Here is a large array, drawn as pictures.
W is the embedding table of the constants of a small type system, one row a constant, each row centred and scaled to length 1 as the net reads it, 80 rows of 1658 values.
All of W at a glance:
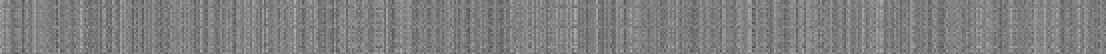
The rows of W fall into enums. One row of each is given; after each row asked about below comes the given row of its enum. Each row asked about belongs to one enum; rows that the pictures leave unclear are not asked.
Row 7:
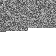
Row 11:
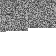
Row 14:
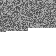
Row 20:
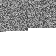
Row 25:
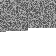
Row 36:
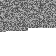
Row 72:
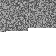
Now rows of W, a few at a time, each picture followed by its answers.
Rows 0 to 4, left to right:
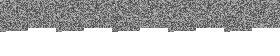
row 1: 36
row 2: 7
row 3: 36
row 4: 14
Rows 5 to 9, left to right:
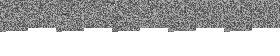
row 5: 36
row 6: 11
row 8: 25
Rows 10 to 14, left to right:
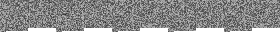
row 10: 72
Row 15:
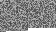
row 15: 25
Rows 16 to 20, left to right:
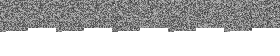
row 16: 36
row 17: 36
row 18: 7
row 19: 14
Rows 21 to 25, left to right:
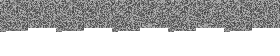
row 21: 25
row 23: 14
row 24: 14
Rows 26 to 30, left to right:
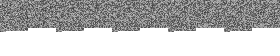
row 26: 20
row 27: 36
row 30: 14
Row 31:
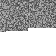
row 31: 72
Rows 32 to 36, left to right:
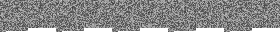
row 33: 14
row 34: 14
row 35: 25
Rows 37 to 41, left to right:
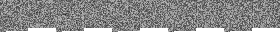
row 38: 11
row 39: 25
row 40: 72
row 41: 72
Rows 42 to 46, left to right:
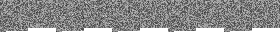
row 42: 14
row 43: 20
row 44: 25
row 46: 25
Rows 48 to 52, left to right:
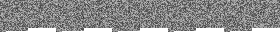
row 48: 36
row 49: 20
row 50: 25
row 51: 36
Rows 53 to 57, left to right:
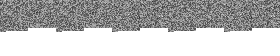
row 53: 14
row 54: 14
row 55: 20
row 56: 36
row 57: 20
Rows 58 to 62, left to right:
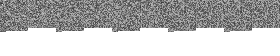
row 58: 7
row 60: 72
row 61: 25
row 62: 25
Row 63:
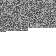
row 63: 14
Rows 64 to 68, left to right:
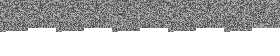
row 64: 36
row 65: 36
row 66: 11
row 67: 36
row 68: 14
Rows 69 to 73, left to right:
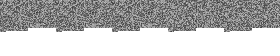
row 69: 14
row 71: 14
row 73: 36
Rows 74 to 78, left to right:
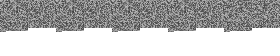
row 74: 25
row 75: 25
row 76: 25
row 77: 25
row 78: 36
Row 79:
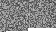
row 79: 72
